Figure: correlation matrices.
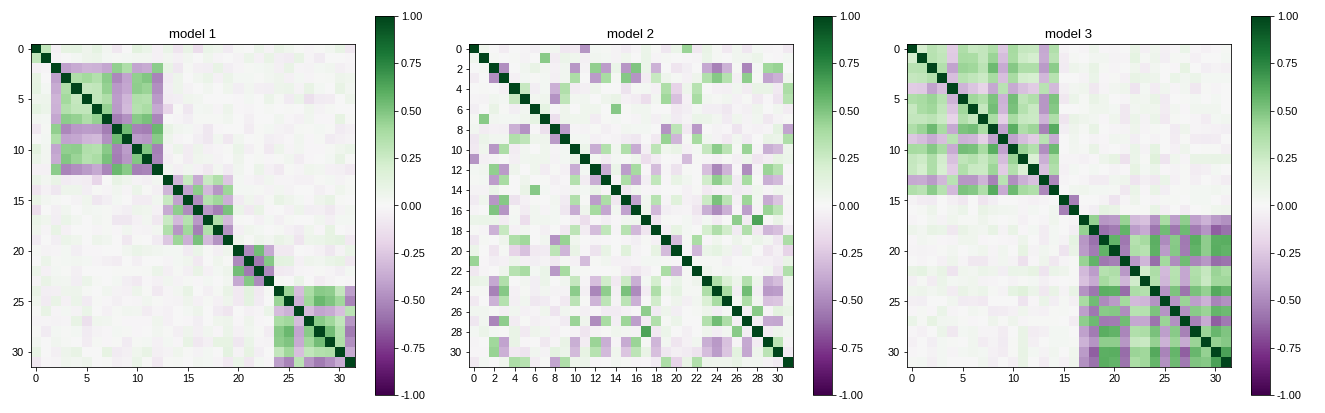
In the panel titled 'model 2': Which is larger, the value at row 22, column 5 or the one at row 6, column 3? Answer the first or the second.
the first
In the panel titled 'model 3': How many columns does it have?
32
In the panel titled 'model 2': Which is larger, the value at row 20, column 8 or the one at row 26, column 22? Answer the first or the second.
the first
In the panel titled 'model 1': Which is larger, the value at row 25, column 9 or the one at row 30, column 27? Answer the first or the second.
the second
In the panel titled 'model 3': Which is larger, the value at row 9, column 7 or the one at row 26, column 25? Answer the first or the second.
the first
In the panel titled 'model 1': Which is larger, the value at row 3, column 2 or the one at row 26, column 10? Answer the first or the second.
the second
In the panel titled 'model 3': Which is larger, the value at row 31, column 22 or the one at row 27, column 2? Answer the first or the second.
the first
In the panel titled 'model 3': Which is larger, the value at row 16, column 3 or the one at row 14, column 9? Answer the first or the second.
the first
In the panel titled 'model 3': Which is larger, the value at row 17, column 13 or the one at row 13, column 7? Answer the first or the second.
the first
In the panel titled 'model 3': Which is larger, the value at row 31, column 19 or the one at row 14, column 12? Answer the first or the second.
the first
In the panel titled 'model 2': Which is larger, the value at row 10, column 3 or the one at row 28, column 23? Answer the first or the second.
the first
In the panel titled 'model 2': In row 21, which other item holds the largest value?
0
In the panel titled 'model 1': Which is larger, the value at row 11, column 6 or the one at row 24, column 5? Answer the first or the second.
the first
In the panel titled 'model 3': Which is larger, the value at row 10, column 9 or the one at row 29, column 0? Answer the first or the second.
the second
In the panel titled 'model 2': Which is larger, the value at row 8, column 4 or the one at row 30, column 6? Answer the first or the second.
the second
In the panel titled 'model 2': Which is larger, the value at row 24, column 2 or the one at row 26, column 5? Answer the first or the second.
the second
